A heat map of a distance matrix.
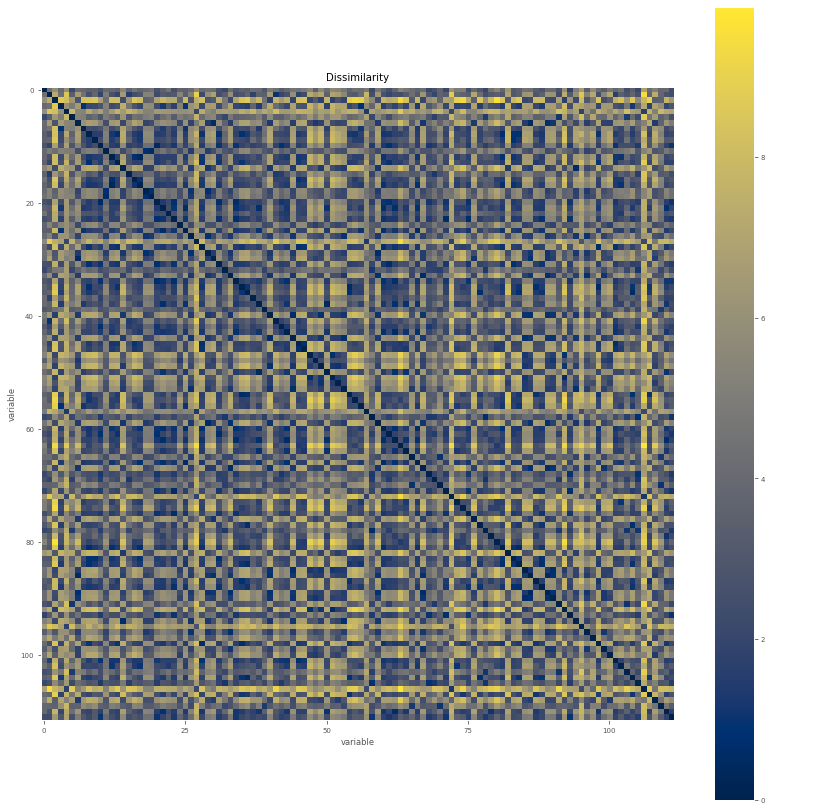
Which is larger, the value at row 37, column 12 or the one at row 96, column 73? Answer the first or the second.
the second
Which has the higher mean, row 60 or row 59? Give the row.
59
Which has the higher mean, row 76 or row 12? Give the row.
76
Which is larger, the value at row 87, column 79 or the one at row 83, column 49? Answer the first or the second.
the second
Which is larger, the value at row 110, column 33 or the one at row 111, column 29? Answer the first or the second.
the first
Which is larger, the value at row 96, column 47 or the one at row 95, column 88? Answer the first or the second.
the second
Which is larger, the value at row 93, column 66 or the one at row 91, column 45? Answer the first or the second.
the second
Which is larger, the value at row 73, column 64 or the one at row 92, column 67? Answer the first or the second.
the second
